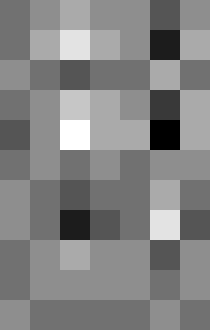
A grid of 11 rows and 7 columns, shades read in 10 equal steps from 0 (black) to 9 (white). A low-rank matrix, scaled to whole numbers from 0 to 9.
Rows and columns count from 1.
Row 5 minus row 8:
-2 1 8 3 2 -8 3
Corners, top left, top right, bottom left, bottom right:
4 5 5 4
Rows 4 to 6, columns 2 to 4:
5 7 6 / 5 9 6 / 5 4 5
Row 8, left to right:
5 4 1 3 4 8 3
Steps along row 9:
up up down same down up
